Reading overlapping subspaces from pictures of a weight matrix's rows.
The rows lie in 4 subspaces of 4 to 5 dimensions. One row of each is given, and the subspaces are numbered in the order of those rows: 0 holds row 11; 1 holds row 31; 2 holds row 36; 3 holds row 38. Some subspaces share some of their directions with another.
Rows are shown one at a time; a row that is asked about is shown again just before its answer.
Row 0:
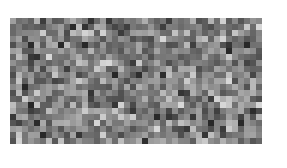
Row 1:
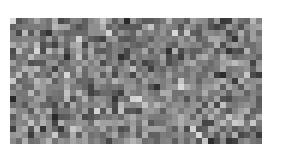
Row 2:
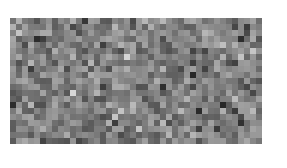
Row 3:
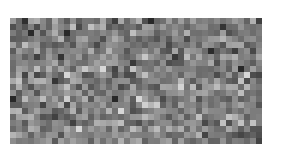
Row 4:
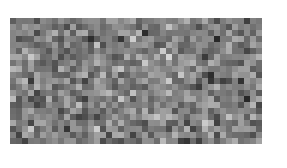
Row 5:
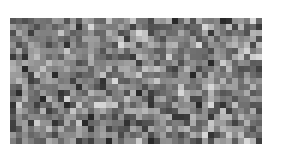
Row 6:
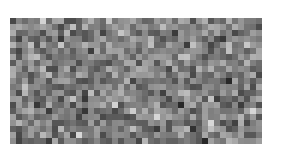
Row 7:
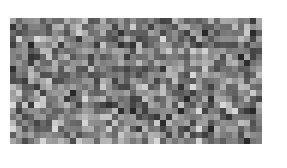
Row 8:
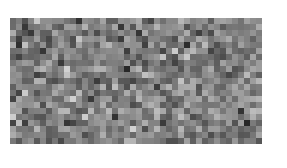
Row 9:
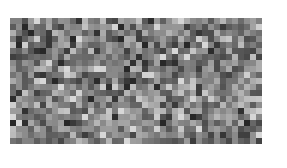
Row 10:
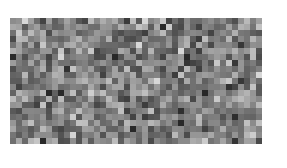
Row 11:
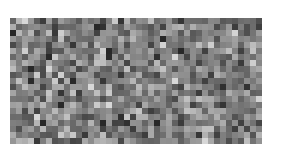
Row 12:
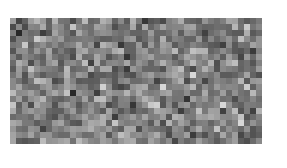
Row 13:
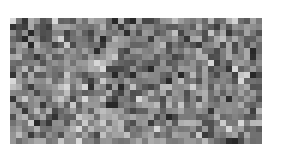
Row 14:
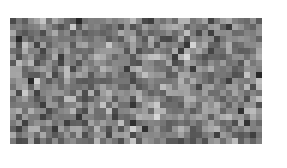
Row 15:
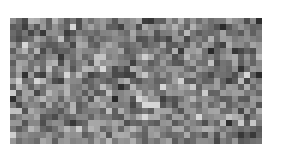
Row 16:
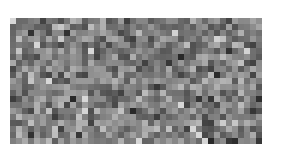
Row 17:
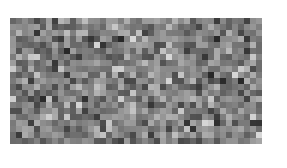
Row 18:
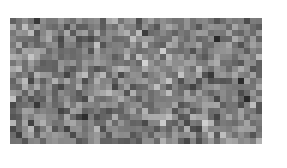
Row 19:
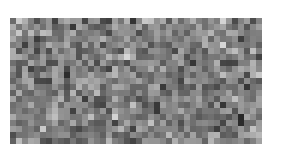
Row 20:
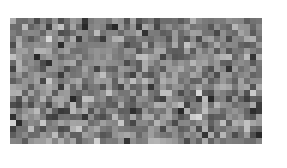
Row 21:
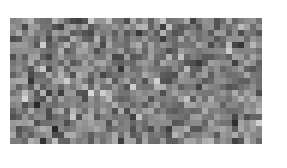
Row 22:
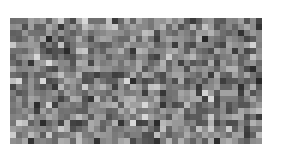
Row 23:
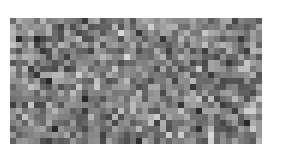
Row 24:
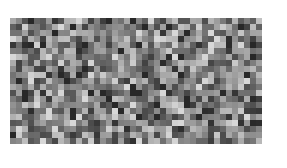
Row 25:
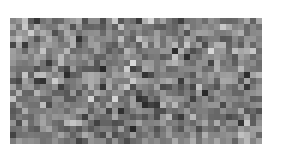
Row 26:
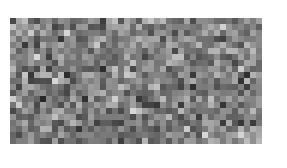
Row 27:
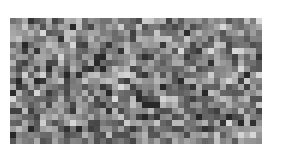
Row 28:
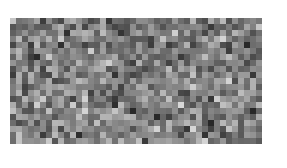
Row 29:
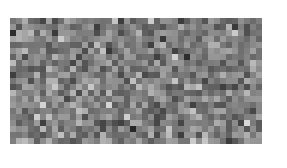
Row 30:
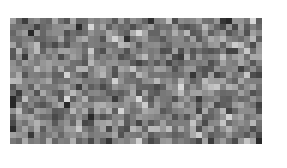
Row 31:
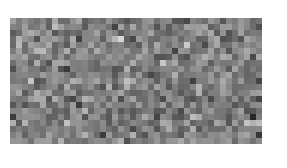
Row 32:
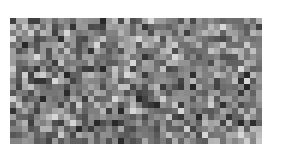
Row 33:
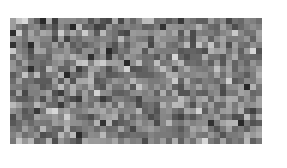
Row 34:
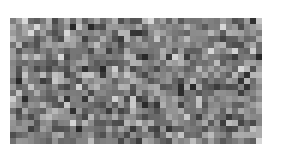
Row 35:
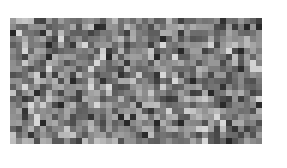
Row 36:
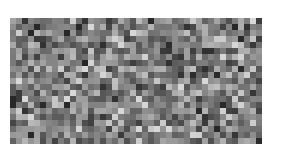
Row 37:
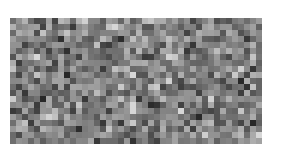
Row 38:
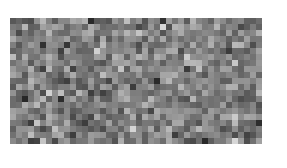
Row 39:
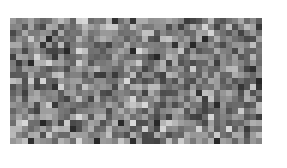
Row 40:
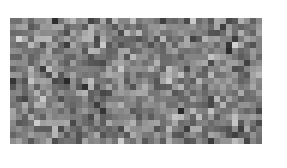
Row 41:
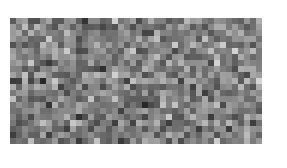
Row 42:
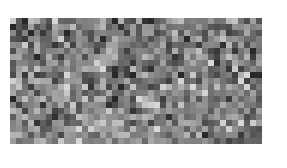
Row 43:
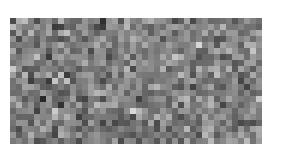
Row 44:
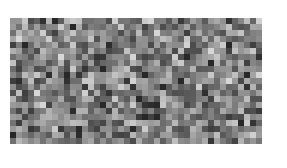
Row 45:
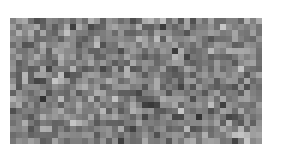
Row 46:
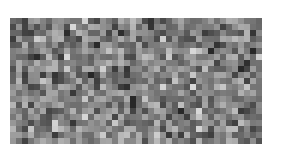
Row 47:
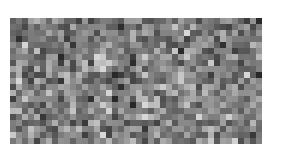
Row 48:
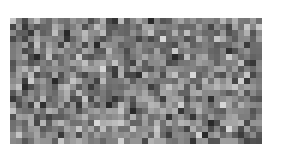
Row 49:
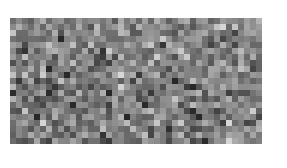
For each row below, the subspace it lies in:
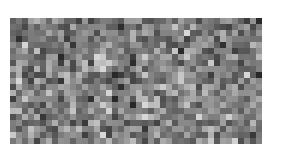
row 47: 0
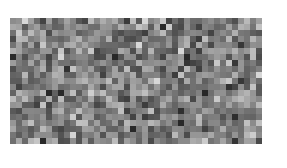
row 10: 3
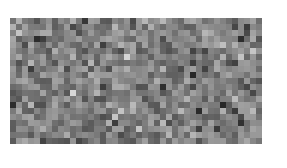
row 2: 2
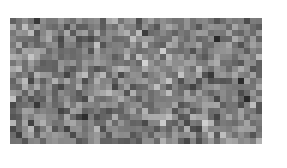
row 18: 1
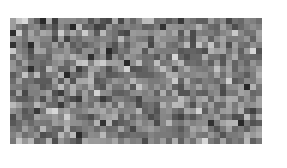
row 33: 0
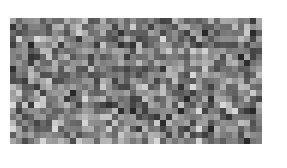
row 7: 2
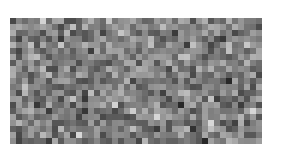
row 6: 0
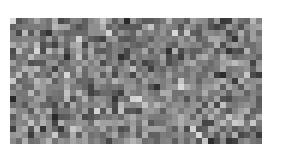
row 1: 2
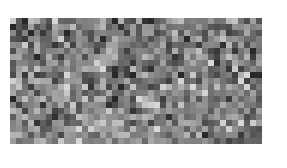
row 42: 3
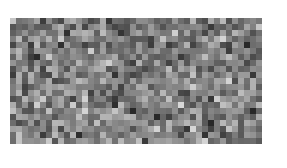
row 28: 0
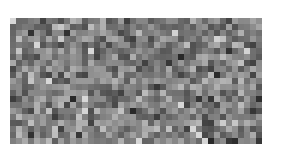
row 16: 2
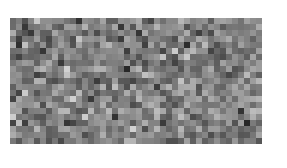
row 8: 1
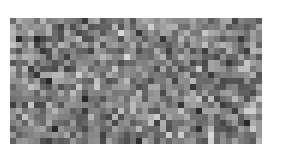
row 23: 2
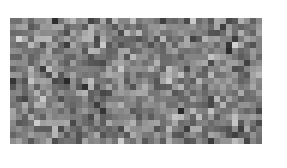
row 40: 3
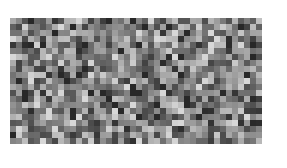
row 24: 3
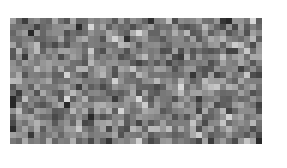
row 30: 2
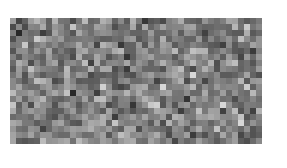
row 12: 2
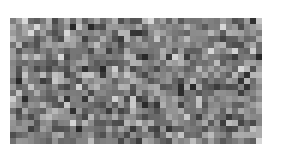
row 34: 2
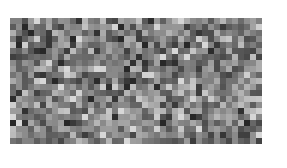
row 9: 1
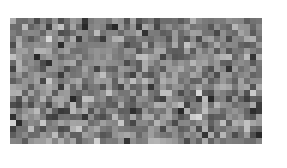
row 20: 1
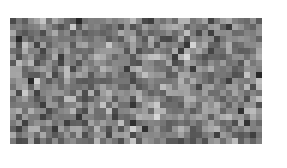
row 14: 1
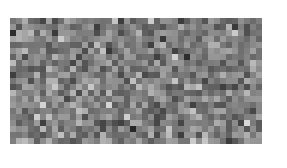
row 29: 0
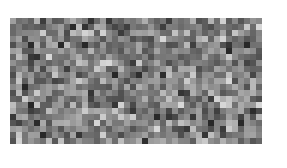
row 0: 0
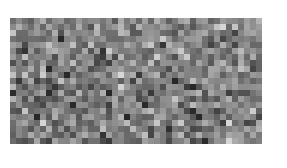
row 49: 0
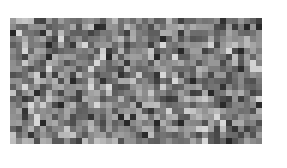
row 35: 0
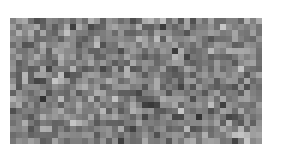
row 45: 3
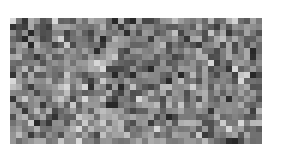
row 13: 3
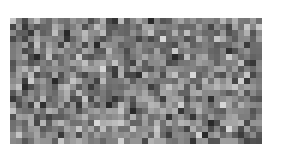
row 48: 0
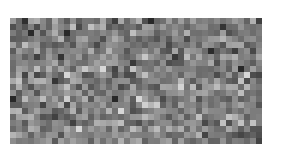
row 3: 2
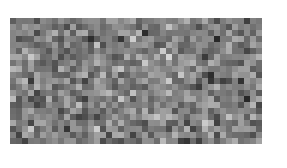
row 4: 1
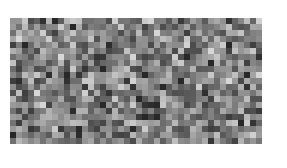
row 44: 3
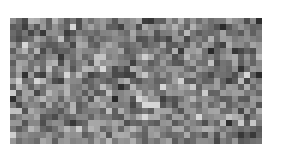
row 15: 0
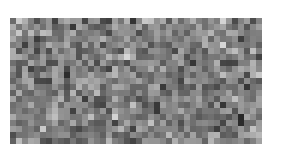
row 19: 2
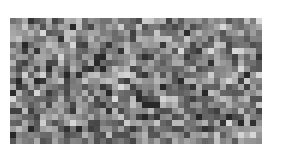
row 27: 0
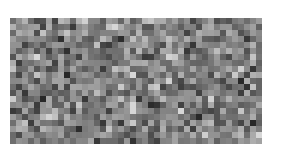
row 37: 1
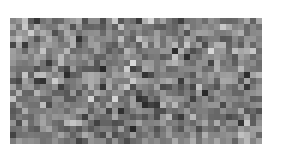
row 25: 1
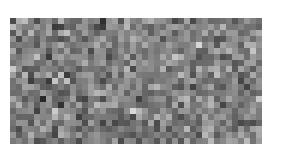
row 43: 0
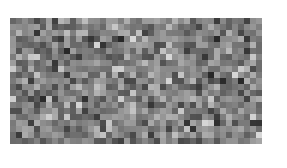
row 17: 1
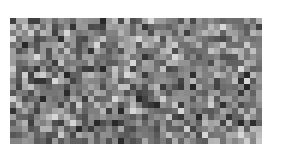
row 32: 3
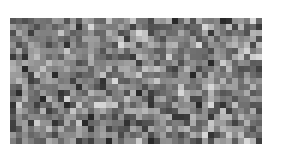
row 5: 2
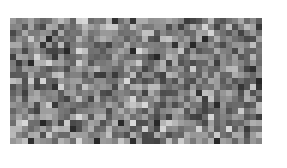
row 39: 1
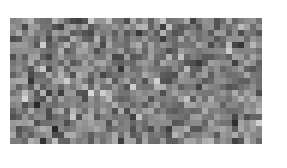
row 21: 3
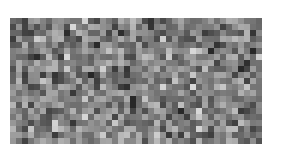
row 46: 2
